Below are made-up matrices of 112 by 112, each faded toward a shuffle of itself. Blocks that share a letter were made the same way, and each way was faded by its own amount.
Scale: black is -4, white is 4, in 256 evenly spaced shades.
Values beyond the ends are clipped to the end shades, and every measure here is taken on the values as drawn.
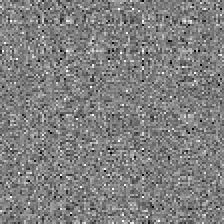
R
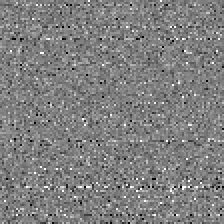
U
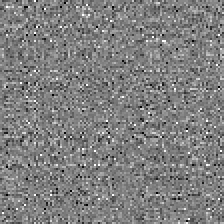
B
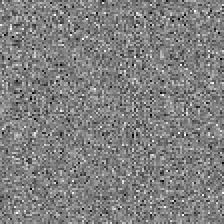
R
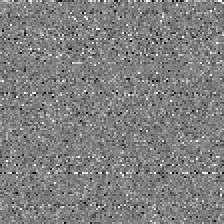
U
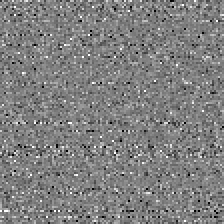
U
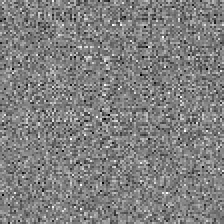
R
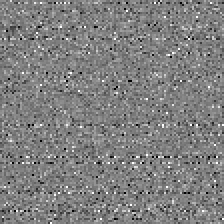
U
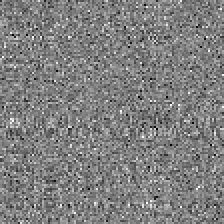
R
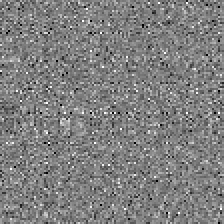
B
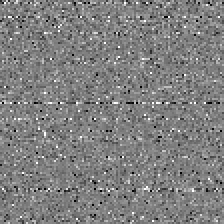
U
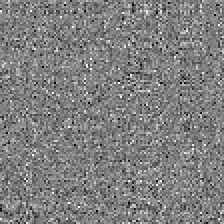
R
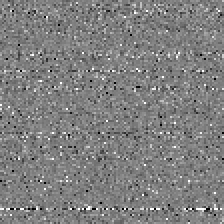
U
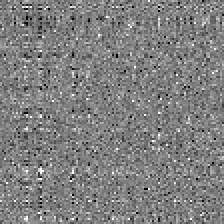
B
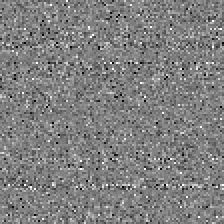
U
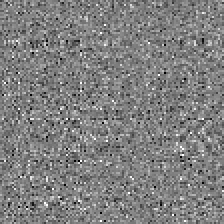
B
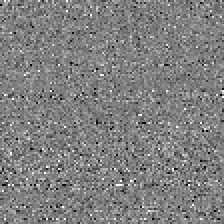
U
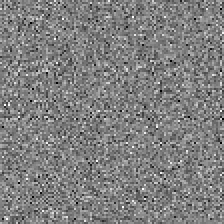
R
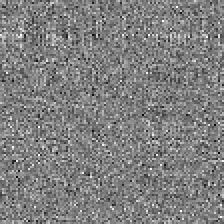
R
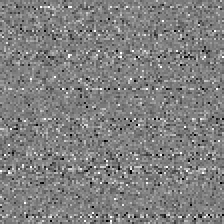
U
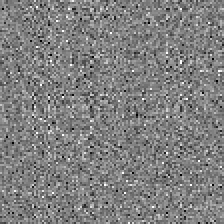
R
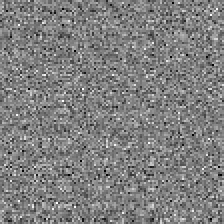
R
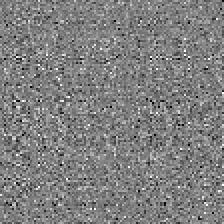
B
